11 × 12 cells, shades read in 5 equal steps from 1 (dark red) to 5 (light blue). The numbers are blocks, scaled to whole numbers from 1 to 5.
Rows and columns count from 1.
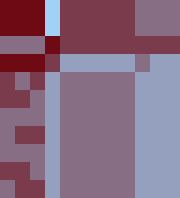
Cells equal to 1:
10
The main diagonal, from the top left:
1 1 3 2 3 3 3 3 3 4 4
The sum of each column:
24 23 24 41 31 31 31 31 31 39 40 40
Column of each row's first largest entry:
4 4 1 5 4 4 4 4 4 4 4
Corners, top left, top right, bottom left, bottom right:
1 3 3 4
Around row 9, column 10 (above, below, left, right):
4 4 3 4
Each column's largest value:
3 3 3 5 4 4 4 4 4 4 4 4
